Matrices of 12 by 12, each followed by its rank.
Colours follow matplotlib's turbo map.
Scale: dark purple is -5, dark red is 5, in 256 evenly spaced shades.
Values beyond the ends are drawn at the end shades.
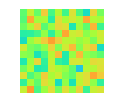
full rank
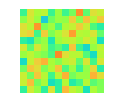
full rank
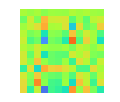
two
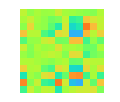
two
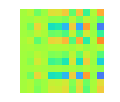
one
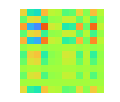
one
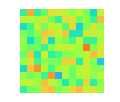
full rank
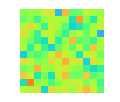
full rank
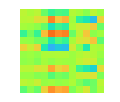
two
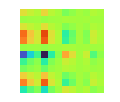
one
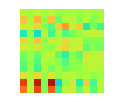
two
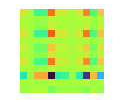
one
